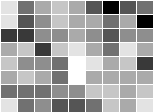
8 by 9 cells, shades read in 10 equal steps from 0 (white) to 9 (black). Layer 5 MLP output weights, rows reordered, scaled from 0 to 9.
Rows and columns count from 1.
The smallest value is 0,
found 2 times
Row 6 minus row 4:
0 0 -4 3 -1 0 -2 2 0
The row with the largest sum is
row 3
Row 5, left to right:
2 4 4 5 0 1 3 2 7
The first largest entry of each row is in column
7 9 1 3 9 4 1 4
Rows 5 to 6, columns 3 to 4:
4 5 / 3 5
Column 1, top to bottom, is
1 1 7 3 2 3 5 1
